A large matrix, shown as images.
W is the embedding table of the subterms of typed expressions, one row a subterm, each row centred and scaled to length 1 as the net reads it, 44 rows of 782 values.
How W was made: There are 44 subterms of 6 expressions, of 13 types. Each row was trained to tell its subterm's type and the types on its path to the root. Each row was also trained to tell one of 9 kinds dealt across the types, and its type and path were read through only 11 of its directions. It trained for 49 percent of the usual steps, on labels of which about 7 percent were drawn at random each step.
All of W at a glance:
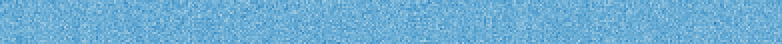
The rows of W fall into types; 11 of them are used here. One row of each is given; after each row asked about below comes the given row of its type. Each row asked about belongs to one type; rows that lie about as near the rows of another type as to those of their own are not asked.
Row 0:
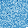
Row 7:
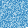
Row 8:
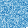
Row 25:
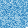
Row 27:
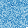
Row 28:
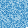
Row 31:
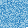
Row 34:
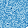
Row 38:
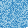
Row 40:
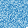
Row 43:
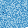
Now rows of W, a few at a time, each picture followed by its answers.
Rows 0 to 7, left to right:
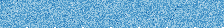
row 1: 8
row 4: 7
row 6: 31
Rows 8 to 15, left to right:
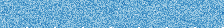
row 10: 34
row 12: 0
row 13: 43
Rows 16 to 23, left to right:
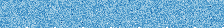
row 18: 31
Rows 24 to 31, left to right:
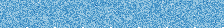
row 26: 38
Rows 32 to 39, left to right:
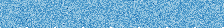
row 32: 43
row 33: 40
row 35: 25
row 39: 27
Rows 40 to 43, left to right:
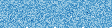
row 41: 40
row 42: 38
